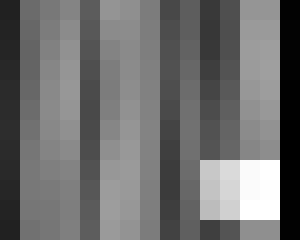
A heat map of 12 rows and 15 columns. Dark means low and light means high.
Calmest part: top middle. Odd patch: higher, in the bottom right. Grain: streaks running down. Ninth with the highest average: bottom right. Roughest part: bottom right.
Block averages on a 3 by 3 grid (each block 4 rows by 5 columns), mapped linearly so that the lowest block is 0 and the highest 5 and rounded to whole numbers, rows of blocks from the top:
1 2 0 / 1 2 0 / 1 2 5
